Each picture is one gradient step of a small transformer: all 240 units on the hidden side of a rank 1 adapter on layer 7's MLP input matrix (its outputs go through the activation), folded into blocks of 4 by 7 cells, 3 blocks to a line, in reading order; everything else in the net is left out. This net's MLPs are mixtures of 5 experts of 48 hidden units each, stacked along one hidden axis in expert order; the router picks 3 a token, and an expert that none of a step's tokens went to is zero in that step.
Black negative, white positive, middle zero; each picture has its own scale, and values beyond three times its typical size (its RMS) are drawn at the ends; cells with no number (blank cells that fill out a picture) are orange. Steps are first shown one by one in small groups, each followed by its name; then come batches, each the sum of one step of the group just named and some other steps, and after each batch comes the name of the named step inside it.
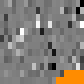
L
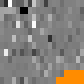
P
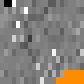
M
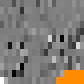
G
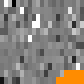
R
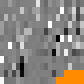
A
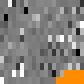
L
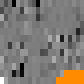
G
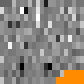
A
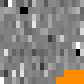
P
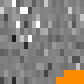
R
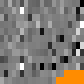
L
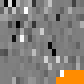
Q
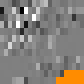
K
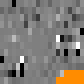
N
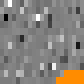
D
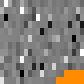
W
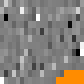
W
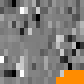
N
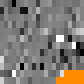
N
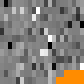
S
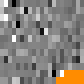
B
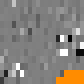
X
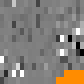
X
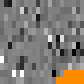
S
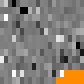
B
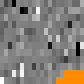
S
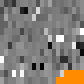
S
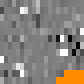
X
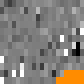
X
